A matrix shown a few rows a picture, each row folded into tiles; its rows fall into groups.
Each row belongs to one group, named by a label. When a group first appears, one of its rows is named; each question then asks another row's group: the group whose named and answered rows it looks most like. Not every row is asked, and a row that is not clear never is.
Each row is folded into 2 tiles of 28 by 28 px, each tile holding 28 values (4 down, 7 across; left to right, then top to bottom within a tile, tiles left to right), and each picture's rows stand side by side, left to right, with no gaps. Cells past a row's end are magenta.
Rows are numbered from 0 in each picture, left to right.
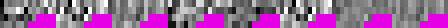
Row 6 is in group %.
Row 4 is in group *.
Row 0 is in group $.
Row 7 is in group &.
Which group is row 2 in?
&
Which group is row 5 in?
&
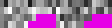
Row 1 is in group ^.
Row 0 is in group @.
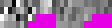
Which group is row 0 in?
&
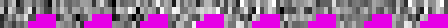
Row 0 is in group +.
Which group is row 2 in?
$
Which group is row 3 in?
@
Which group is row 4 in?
&
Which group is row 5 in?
%
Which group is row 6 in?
^
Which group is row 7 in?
&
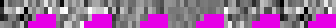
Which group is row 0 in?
$
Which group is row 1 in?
@
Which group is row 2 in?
+
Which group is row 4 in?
^
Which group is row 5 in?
$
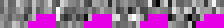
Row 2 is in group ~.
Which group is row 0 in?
&
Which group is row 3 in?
$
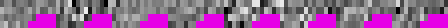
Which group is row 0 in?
^
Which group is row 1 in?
+
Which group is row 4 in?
%
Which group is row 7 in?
*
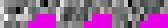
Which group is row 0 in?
~
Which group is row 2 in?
+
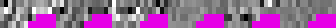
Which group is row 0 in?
@
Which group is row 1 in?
*
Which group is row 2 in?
~
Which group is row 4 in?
$
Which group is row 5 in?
+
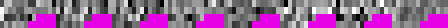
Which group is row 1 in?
+
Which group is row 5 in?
@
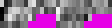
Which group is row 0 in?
%
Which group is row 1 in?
^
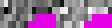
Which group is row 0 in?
*
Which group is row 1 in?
@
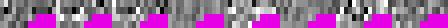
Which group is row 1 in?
~
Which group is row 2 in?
~
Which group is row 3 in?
&
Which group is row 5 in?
*
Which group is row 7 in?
^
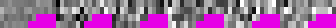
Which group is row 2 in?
+
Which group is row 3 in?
^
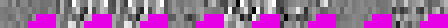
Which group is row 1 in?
&
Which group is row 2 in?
&
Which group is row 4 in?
&
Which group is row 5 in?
$
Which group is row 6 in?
+
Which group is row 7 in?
%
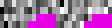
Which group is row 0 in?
%
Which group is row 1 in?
@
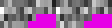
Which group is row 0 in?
^
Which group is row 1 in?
^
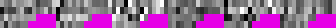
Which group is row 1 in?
%
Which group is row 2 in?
&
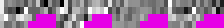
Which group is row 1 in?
@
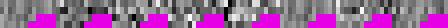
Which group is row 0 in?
&
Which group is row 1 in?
*
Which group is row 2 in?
$
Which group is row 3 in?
~
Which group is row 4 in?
%
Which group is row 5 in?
&
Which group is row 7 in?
+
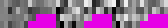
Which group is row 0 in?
*
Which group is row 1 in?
%
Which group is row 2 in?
%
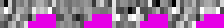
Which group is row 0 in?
@
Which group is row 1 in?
$
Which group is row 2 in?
~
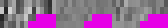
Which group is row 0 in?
+
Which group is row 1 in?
+
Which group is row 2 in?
*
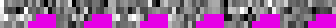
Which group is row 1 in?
+
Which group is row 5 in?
*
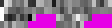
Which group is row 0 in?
^
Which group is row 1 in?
~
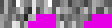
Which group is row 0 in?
&
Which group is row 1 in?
^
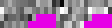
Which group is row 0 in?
^
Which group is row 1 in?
@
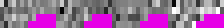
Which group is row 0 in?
%
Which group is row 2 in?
$
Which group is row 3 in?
@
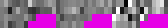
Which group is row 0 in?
*
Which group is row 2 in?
&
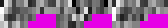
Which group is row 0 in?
^
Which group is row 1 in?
+
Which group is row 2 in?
^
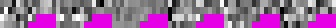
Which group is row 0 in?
&
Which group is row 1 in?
~
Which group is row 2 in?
*
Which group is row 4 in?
^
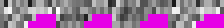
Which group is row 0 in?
@
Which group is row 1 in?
^
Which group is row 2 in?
^
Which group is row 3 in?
@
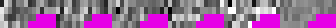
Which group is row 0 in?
^
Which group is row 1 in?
+
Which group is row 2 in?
*
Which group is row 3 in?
%
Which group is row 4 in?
@
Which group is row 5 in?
*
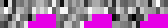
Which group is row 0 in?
@
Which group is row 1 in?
@
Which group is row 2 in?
$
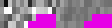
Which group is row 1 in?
^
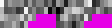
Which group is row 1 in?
%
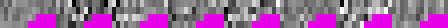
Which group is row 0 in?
*
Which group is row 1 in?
+
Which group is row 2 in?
%
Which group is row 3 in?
$
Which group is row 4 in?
%
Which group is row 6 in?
@
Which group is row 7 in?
&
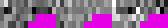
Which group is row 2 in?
~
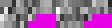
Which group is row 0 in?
&
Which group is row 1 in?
^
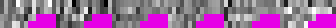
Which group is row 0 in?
&
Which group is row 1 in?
+
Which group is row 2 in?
$
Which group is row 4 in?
%
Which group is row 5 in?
@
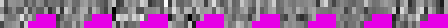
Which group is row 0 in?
~
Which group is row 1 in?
+
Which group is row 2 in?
%
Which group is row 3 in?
$
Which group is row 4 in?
&
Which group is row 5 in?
$
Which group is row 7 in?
+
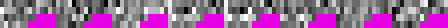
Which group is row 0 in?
^
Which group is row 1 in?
+
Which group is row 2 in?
@
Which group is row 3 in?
~
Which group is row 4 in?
~
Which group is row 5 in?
~
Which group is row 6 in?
+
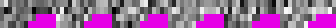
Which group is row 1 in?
&
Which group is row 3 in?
@
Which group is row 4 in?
+
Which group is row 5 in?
@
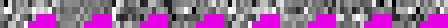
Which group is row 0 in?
@
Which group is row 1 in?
~
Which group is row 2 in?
^
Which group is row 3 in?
$
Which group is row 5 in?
~
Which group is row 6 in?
~
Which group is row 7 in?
$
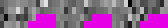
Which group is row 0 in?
$
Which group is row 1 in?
*
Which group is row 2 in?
+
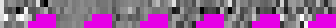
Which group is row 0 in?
~
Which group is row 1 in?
+
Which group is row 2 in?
$
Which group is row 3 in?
*
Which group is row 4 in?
*
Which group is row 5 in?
~
